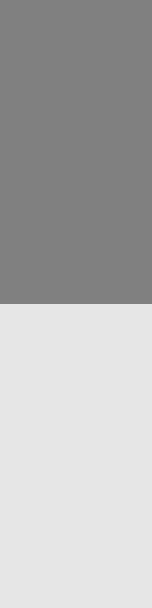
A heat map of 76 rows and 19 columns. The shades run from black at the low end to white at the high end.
It is made of 2 by 1 panels. Panel 1,1: middling, flat. Panel 2,1: very high, flat.
